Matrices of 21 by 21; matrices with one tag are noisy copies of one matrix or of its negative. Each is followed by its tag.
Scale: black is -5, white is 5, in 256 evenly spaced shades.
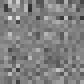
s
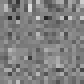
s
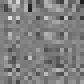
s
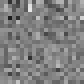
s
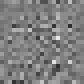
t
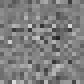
t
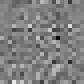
t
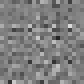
t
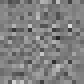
t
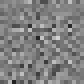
t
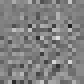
t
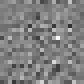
t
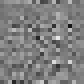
t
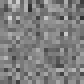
s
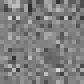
s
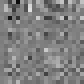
s
